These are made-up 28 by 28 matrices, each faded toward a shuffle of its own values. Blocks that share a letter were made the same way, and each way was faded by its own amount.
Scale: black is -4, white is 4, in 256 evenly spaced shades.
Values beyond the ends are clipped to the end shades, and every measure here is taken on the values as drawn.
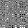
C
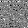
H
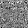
H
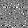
H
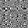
C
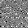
H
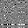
C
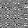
C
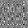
C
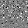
H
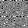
H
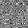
H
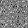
H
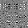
C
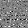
H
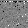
H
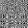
C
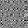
C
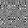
C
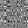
C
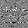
H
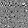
H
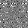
H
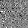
H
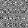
C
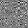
C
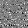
H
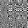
C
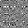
C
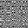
C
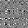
C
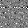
H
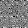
H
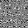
H
